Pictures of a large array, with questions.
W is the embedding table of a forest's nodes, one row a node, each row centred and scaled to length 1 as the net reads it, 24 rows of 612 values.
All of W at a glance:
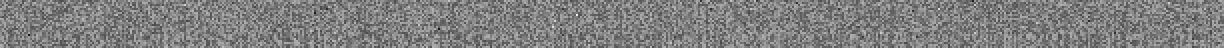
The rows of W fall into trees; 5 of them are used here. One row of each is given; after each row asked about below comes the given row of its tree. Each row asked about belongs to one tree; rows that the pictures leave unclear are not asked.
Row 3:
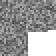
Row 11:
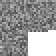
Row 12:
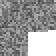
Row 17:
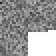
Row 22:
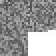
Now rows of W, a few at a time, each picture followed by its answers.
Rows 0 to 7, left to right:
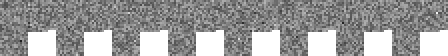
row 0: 22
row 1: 11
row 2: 12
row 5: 22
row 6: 3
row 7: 17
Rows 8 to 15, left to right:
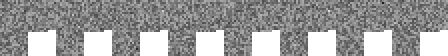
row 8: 3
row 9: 17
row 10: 3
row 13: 3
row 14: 22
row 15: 11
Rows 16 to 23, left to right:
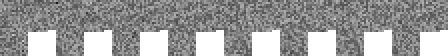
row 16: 12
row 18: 17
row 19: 17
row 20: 22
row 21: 11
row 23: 17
